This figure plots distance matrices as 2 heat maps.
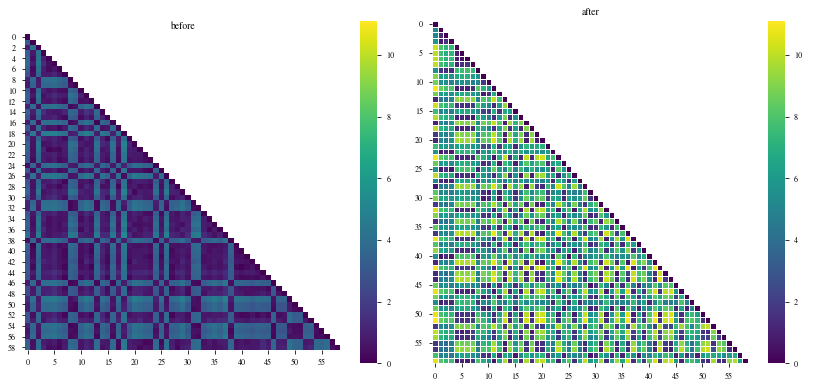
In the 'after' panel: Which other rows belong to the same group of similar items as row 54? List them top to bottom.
4, 5, 6, 7, 11, 14, 16, 18, 23, 26, 32, 37, 39, 42, 46, 50, 51, 53, 58
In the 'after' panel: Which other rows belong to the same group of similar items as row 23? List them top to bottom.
4, 5, 6, 7, 11, 14, 16, 18, 26, 32, 37, 39, 42, 46, 50, 51, 53, 54, 58
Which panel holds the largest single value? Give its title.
after
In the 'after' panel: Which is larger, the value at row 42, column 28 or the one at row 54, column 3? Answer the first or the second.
the first
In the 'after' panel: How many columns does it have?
59
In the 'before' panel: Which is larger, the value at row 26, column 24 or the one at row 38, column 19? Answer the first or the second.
the second
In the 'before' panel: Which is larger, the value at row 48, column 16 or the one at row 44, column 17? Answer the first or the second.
the first
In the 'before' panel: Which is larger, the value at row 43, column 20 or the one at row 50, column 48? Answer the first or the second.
the second
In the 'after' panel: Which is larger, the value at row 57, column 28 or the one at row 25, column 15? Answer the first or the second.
the first
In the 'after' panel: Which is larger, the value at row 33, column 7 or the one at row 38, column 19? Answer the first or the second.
the second
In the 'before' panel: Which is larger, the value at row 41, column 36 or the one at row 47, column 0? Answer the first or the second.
the second
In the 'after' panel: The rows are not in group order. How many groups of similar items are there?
4
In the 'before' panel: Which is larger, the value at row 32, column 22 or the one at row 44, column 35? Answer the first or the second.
the first
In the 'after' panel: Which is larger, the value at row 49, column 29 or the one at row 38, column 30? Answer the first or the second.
the second
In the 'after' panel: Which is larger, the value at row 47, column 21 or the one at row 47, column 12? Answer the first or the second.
the first
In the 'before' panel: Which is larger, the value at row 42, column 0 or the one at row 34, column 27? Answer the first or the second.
the first
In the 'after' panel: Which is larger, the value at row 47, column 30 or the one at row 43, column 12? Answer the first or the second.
the second
